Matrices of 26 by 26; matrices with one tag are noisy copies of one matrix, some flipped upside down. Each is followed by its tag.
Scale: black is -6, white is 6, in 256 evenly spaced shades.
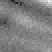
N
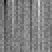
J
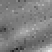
N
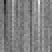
J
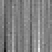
J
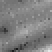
N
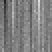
J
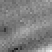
N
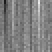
J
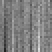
J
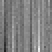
J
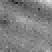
N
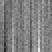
J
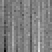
J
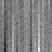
J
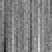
J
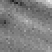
N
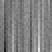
J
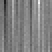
J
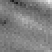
N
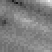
N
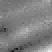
N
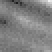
N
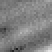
N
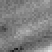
N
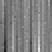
J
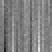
J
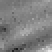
N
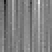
J
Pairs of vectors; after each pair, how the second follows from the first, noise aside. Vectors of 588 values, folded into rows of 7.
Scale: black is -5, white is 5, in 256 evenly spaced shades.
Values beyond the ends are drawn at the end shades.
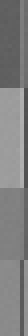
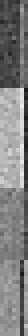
scaled up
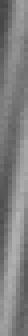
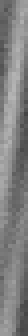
reversed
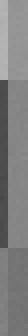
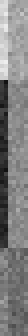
scaled up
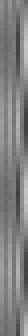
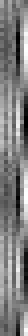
scaled up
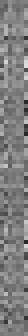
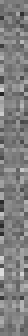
reversed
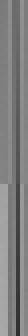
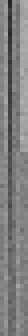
reversed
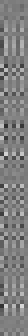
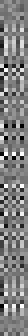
scaled up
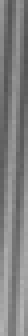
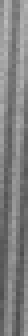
reversed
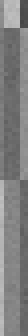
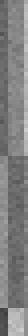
reversed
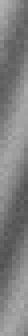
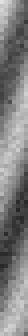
scaled up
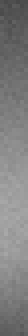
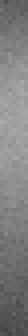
reversed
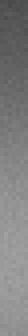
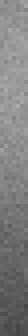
reversed
